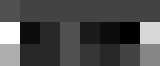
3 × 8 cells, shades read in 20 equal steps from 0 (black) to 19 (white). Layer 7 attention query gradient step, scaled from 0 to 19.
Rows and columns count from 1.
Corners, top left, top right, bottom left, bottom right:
6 5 13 10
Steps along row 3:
down same up down down up up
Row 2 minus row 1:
13 -4 -2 1 -3 -4 -5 11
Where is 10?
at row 3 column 8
